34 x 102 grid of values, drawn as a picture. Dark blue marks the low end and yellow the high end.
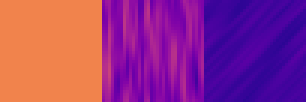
It is made of 1 by 3 panels. Panel 1,1: high, flat. Panel 1,2: low, streaked downward. Panel 1,3: very low, slanting up to the right, faint in contrast.
